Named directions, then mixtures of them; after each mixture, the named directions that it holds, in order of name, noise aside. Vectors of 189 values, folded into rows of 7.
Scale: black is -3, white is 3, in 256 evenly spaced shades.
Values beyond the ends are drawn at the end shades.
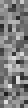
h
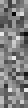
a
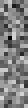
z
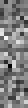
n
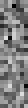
h, n, z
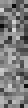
a, h, z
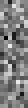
n, z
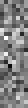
n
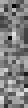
a, z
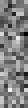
a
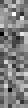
a, n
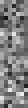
a, n, z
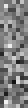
h, z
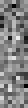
a, h, z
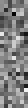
a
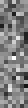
a, h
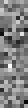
h, n, z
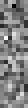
h, n, z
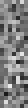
h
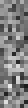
h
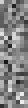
a, n, z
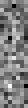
a, h, z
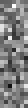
h, z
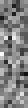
a, n, z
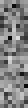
a, h, z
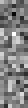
a, n, z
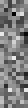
a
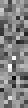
a, h, n
